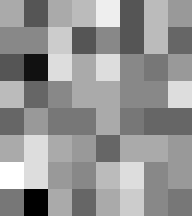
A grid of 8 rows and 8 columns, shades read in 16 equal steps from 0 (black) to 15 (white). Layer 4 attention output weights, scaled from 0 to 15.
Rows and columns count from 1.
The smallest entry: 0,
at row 8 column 2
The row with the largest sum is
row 7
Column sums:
72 55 79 66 82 68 69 68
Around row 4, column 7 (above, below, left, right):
7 6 8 13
